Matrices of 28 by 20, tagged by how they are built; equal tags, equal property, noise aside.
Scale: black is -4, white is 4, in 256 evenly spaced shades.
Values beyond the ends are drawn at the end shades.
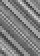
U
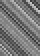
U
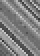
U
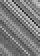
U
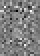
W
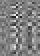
W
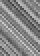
U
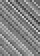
U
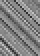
U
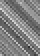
U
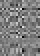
W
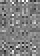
W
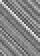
U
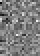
W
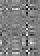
W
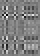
W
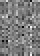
W
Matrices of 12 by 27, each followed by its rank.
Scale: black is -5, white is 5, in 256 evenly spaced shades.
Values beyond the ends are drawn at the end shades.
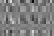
two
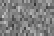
full rank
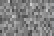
full rank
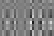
one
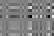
one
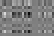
one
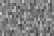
full rank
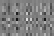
two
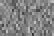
full rank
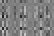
two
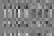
two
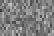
full rank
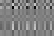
one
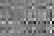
two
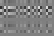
one
